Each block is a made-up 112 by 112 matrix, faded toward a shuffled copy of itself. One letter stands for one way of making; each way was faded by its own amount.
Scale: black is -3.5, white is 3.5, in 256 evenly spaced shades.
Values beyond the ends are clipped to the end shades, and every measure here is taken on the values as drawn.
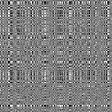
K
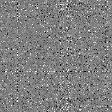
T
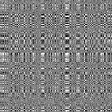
K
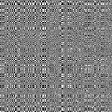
K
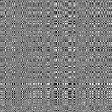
K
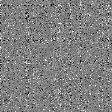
T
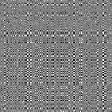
K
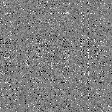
T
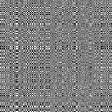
K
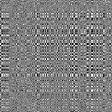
K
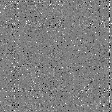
T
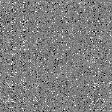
T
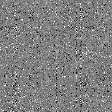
T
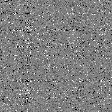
T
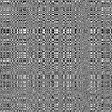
K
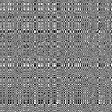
K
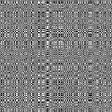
K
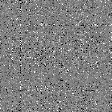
T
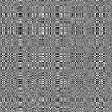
K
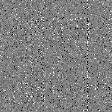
T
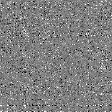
T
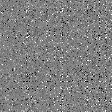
T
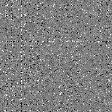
T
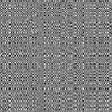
K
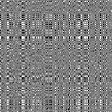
K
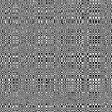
K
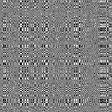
K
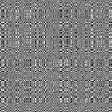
K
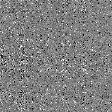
T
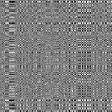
K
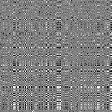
K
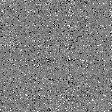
T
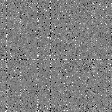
T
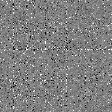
T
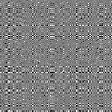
K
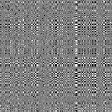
K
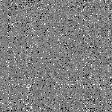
T
